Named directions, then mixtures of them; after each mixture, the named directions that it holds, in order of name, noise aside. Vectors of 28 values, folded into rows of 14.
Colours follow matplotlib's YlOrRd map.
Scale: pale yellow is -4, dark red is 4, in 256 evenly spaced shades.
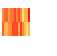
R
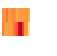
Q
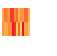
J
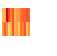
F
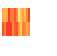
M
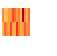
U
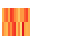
J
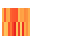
F, J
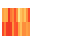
M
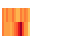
Q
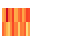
F, R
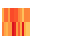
J, R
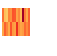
U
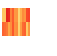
F, M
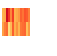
F
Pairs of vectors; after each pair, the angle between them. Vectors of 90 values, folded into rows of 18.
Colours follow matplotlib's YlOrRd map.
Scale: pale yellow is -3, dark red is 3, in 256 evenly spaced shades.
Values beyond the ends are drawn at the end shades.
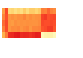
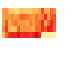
nearly parallel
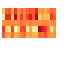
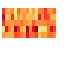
nearly opposite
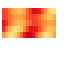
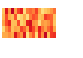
orthogonal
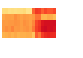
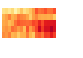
nearly parallel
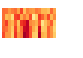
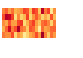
partly opposed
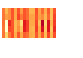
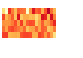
orthogonal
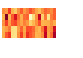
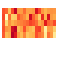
nearly opposite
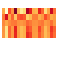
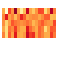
nearly parallel
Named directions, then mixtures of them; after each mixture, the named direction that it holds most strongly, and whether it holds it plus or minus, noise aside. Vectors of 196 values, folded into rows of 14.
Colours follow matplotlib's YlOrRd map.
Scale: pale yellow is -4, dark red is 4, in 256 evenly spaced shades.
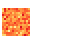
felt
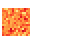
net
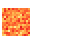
felt, plus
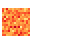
felt, minus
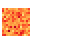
felt, minus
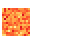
felt, plus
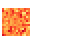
net, plus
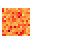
felt, minus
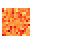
felt, minus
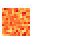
net, minus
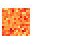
net, plus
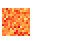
net, minus
